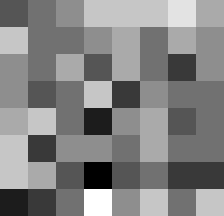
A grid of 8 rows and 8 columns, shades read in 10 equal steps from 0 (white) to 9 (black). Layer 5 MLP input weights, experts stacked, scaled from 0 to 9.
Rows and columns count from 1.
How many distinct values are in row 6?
5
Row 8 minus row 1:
2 2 1 -2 2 0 4 -1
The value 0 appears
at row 8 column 4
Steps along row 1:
down down down same same down up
